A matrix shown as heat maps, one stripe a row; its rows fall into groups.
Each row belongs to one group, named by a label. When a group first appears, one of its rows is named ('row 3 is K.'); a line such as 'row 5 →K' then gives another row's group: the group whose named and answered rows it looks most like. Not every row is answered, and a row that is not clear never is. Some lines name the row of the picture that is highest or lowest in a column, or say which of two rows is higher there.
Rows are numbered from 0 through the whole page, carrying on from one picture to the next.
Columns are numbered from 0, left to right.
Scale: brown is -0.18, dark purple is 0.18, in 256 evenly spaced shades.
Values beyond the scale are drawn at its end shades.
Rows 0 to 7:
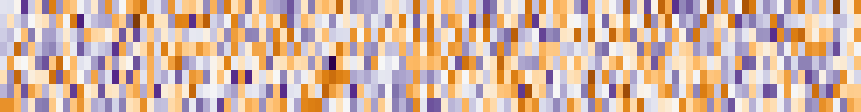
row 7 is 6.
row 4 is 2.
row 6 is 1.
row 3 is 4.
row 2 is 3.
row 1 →4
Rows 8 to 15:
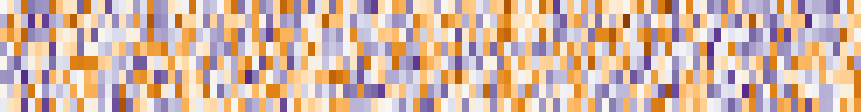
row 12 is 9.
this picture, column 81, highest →12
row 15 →1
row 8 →2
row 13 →1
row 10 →2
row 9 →1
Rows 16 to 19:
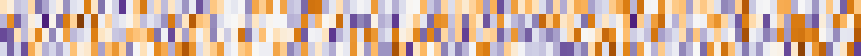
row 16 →6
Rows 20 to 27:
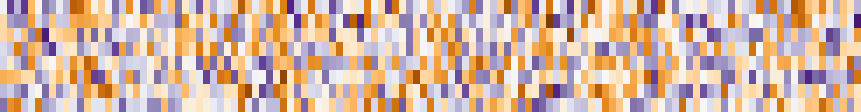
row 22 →2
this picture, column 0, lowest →25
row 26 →9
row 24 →9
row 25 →2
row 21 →9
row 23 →4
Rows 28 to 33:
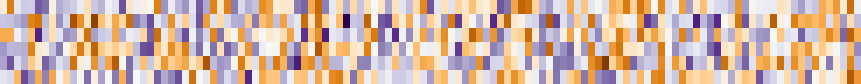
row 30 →6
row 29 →9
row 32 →9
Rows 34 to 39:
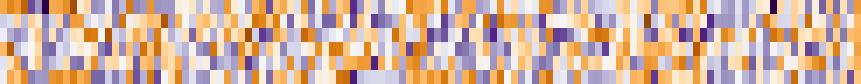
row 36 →9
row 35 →4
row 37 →6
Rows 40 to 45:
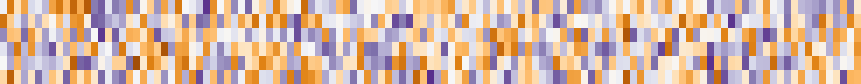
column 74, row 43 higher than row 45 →Yes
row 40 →2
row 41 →6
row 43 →4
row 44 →4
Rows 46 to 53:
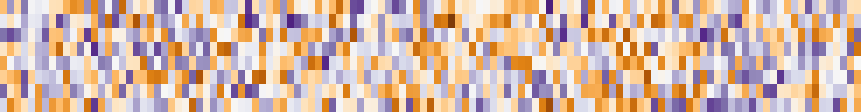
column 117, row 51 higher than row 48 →Yes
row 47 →1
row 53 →2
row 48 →9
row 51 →4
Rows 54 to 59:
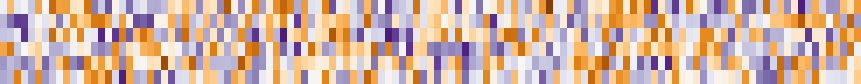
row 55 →9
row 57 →6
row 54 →2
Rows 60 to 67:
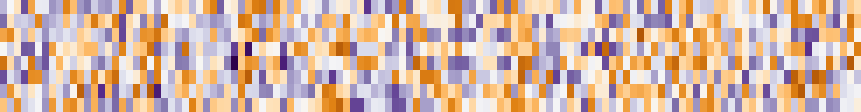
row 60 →4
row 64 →6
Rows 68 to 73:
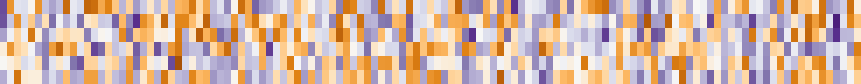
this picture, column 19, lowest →70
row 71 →2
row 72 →3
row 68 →3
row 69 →4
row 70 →4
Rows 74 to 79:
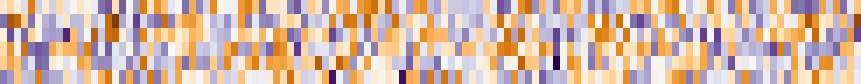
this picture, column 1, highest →76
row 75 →3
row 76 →9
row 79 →3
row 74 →6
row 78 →6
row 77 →2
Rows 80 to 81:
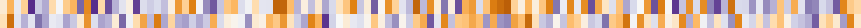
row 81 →6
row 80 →2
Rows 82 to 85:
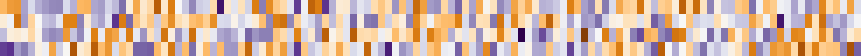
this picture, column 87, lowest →85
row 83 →4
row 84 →3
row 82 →6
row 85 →9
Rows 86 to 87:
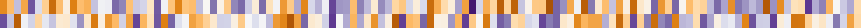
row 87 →3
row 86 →2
